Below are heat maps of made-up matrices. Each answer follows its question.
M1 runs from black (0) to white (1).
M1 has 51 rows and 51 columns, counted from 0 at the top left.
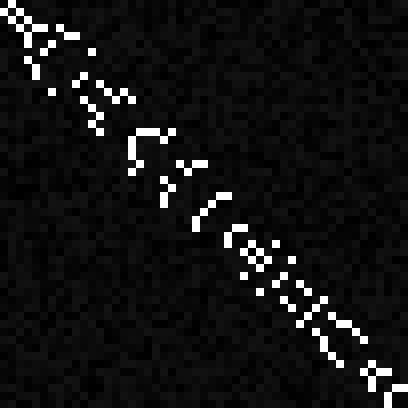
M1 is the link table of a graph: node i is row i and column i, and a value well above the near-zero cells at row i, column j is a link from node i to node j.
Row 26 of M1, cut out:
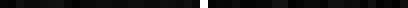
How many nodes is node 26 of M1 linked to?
1
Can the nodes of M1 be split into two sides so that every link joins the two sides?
yes
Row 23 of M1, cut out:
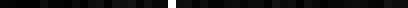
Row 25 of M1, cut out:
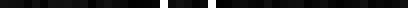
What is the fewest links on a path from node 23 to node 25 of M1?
5
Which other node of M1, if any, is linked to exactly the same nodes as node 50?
node 49
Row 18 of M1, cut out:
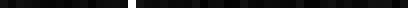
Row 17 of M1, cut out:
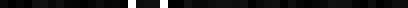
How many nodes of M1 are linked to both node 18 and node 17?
1
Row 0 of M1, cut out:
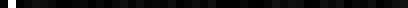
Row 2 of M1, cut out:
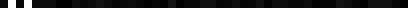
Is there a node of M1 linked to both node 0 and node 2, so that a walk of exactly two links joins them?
yes
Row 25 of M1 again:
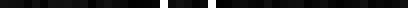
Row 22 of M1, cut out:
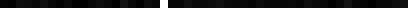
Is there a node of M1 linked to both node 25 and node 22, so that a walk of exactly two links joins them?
yes
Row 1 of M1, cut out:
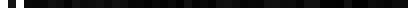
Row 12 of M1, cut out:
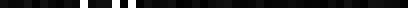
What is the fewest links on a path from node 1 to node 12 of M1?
6
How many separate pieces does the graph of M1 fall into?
1
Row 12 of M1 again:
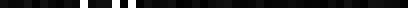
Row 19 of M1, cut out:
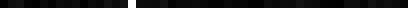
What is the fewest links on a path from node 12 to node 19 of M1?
2
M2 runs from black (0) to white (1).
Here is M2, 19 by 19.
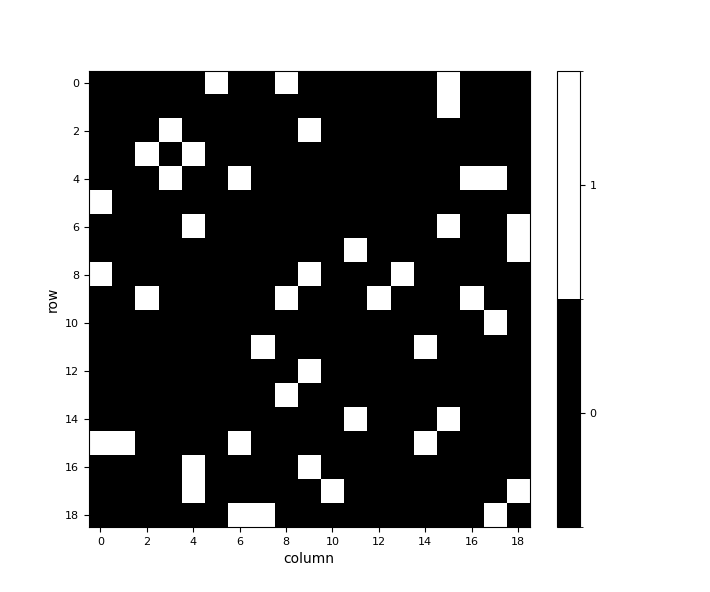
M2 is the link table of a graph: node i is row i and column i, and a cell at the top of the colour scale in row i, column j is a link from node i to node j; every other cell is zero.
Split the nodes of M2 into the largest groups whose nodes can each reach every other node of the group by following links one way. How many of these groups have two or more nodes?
1
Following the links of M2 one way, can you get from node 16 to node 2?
yes
